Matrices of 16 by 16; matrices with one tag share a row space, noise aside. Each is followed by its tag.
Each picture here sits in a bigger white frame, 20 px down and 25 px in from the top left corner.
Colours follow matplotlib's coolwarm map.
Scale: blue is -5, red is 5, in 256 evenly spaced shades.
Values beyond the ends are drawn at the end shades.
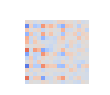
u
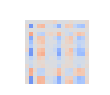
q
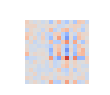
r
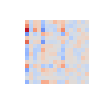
u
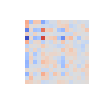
u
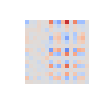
r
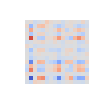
q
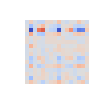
q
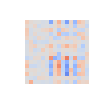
r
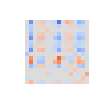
q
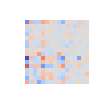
u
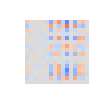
r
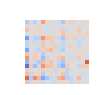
u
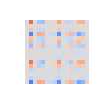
q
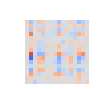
q
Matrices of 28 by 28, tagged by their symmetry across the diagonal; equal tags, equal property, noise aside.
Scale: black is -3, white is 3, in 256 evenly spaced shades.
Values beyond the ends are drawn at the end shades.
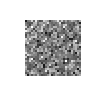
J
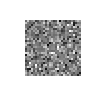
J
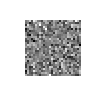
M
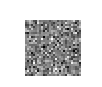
M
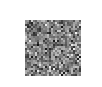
J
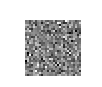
M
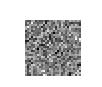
J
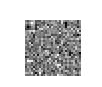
M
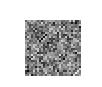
J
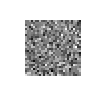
M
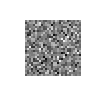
M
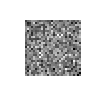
J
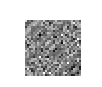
J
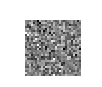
M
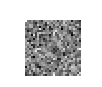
J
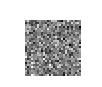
M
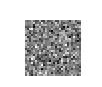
M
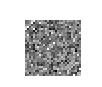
J
